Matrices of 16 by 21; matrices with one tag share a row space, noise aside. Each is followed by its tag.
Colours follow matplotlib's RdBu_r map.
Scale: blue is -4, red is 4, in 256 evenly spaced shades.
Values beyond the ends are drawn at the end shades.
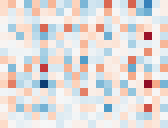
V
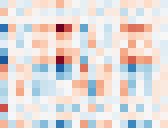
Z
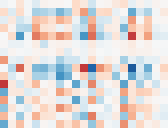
Z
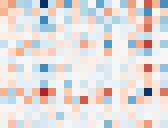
V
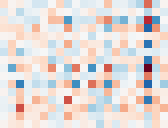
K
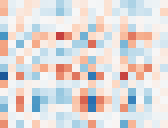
Z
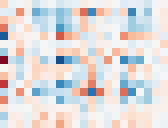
Z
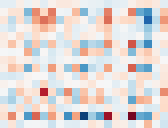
V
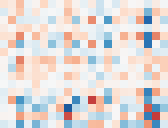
K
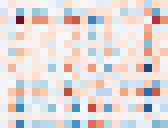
K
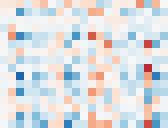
K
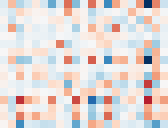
K
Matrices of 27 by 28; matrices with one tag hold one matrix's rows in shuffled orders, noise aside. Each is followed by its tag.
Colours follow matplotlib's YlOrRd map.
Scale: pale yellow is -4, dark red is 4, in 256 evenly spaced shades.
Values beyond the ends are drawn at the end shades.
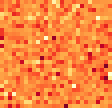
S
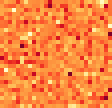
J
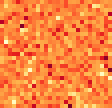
J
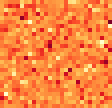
J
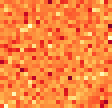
J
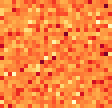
S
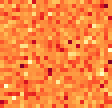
J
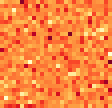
J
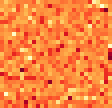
J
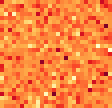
S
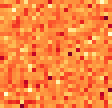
J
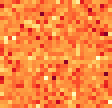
S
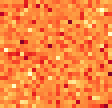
J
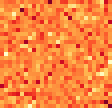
J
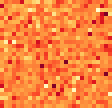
S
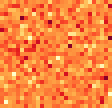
J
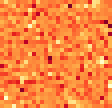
J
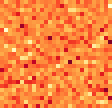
J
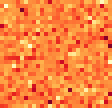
J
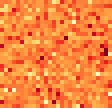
S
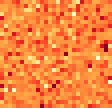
S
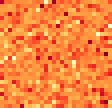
S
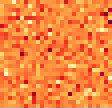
J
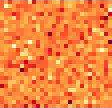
J
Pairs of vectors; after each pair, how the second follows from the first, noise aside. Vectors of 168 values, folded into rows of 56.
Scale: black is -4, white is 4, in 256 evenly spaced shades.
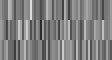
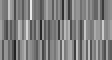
copied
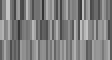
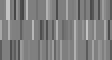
partly zeroed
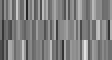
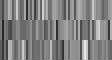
copied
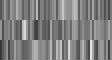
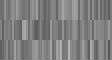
shrunk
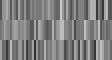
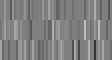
partly zeroed
